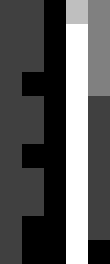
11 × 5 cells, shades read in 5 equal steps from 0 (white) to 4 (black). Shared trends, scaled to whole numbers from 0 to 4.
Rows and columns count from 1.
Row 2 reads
3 3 4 0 2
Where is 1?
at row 1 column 4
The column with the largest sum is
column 3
